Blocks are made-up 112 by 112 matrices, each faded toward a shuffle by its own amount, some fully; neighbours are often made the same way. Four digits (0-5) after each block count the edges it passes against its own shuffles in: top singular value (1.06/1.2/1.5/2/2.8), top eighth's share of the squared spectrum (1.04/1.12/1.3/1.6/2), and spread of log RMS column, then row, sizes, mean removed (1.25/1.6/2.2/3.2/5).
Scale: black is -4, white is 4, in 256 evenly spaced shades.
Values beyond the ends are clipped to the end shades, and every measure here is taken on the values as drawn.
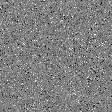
0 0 0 0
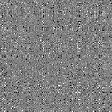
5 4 2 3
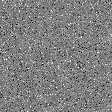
1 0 0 0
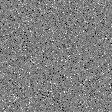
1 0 0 0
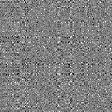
5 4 3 3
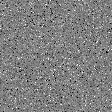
2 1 0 0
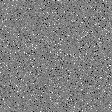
1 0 0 0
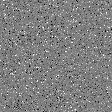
0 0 0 0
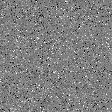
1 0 0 1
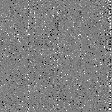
4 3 2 1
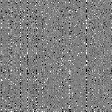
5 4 3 2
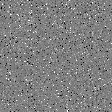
3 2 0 0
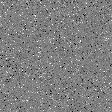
1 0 0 0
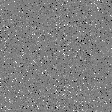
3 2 1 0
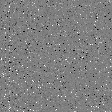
2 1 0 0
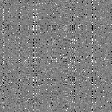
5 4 3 2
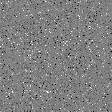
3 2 1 0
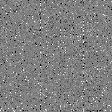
3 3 2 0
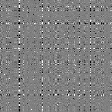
5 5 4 3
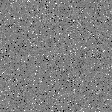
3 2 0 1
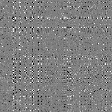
5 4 3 3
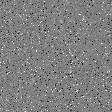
2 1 0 0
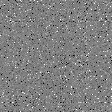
3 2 1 1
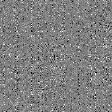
2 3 3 2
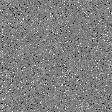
1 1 1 0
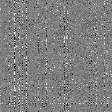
3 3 3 2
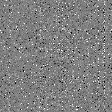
2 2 2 1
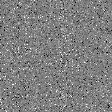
1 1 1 1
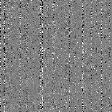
3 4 4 2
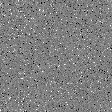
2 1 0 0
